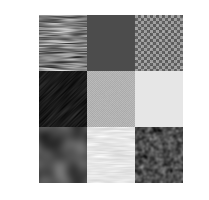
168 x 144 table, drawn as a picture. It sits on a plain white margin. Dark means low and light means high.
The table splits into 3 rows of 3 panels. Panel 1,1: middling, streaked across, strong in contrast. Panel 1,2: low, flat. Panel 1,3: middling, checkered, strong in contrast. Panel 2,1: very low, slanting up to the right, faint in contrast. Panel 2,2: high, checkered, faint in contrast. Panel 2,3: very high, flat. Panel 3,1: low, smooth. Panel 3,2: very high, streaked across, faint in contrast. Panel 3,3: low, blotchy.
